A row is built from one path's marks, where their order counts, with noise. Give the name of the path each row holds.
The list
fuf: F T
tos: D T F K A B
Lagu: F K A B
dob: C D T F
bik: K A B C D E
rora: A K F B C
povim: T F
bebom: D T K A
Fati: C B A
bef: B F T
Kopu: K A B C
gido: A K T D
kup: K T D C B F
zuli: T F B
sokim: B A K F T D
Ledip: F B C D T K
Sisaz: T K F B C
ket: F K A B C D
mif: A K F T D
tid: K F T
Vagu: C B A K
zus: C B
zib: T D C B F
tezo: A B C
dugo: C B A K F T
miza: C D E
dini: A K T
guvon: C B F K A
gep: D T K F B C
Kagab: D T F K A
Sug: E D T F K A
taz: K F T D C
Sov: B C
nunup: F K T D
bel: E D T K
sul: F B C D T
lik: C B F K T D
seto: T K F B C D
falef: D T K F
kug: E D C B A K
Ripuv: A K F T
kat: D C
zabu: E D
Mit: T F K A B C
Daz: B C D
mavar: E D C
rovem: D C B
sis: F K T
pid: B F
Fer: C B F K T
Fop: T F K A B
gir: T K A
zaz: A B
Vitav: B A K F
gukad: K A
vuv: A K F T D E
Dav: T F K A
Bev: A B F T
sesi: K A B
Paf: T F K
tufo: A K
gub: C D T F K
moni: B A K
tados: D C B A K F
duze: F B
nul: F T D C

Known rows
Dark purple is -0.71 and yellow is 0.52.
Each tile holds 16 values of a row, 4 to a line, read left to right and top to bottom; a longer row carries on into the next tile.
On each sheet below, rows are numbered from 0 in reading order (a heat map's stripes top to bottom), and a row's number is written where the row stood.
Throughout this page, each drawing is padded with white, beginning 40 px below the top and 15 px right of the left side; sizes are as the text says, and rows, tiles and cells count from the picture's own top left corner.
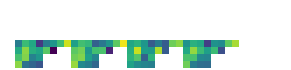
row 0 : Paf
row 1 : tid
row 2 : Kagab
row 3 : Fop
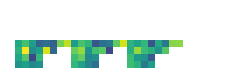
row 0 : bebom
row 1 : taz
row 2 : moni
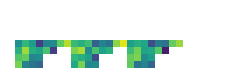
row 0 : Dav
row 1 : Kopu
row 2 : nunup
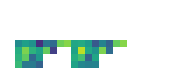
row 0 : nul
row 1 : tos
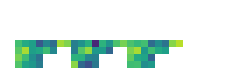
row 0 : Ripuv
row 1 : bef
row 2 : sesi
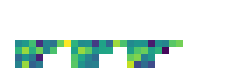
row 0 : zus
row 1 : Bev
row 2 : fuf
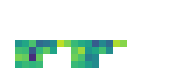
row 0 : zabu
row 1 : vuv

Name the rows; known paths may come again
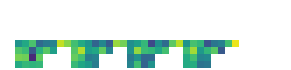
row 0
zabu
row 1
mif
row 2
Daz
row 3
kup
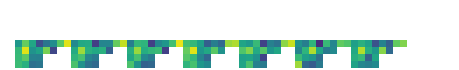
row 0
gir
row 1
Mit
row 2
Sisaz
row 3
dini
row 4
guvon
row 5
pid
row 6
tos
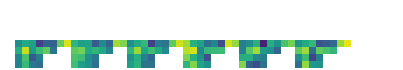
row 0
dob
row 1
ket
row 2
lik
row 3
tufo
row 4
bef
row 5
miza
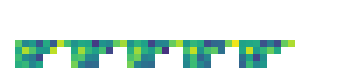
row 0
zaz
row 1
Fop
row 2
Dav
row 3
gub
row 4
rovem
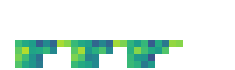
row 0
Ripuv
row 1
vuv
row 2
moni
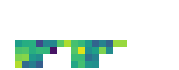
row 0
sis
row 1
gido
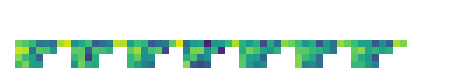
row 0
gukad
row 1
mavar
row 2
taz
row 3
zuli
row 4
Vitav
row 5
Lagu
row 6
rora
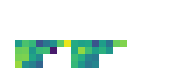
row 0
tid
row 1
sokim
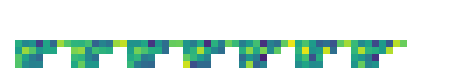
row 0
Bev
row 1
bik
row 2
sul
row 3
duze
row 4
zus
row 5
bebom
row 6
tezo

